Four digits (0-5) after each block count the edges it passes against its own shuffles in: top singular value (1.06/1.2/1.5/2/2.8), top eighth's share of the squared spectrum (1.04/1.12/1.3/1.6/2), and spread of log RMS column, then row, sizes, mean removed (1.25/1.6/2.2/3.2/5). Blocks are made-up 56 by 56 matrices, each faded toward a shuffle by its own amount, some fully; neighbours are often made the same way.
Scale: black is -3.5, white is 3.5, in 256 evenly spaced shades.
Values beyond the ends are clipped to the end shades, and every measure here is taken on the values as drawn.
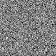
2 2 0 0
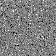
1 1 1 0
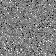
0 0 0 0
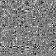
4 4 2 2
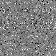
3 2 1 1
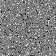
0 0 0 0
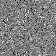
1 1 0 0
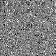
3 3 1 1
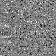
3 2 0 0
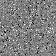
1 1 0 0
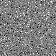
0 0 0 0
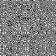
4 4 2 2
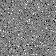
0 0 0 0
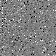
1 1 1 0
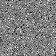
2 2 0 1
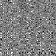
4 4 2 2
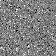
3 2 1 0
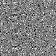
3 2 1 1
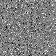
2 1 0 0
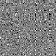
4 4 2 2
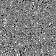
1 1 0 0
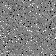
2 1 0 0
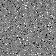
0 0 0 0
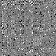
4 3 2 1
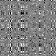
5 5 3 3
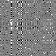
5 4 3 2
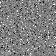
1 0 0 0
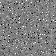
0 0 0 0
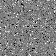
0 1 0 0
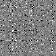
2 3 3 2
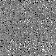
1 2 2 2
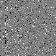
2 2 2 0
